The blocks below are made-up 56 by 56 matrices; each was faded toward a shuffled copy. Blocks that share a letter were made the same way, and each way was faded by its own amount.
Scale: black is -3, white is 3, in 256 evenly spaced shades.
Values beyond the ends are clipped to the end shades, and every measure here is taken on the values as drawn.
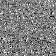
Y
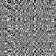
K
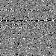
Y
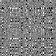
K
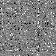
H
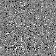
H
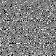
Y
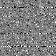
Y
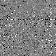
H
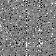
H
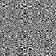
K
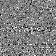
Y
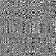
K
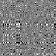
K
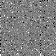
H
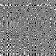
K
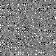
H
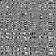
K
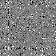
H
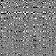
K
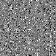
H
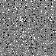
H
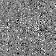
H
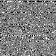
Y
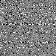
Y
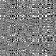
K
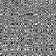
K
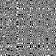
K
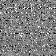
Y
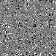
H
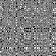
K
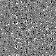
H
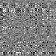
K
